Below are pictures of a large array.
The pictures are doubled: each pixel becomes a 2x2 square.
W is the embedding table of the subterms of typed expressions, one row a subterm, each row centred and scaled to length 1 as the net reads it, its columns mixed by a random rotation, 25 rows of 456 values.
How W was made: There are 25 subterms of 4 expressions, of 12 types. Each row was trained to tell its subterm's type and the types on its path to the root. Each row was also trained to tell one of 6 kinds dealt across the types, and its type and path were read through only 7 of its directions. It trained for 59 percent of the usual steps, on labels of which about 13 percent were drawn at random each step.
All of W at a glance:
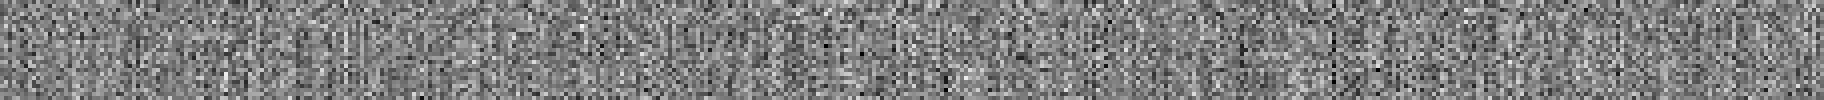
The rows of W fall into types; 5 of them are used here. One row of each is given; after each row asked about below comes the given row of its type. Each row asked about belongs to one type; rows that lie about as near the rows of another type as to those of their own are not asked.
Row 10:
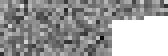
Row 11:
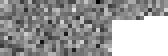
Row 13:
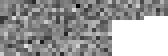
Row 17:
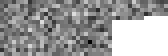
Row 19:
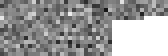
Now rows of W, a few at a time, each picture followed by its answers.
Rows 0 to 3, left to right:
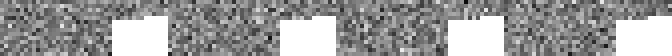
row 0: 10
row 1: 10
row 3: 17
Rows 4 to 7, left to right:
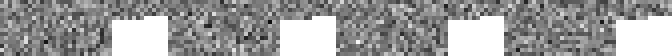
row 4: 11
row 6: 11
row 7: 11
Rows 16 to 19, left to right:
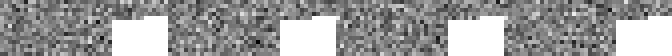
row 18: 10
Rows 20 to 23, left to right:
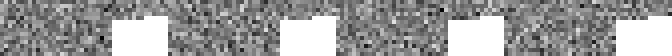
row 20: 10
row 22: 19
